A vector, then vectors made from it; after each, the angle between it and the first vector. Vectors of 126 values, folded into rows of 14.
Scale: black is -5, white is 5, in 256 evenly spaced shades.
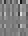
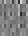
nearly opposite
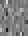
orthogonal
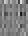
nearly opposite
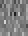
partly opposed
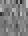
partly aligned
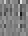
nearly opposite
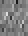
orthogonal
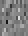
orthogonal
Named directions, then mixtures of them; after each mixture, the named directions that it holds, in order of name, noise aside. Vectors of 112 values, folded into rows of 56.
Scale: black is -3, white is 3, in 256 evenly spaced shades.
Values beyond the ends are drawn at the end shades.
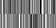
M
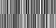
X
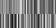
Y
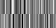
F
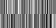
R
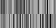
F, R, Y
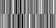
F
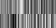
X, Y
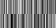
R, Y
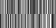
R, Y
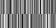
F, M, Y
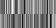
F, R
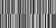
M, R, X
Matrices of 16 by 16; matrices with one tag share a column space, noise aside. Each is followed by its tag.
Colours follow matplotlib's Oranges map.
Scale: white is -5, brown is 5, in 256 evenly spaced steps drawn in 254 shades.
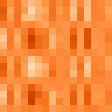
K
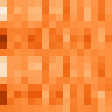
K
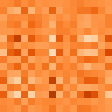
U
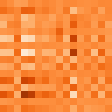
U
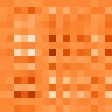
U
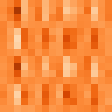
K
